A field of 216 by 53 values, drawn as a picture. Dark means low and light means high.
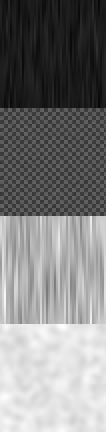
The table splits into 4 rows of 1 panel. Panel 1,1: very low, streaked downward, faint in contrast. Panel 2,1: low, checkered. Panel 3,1: high, streaked downward. Panel 4,1: very high, blotchy, faint in contrast.
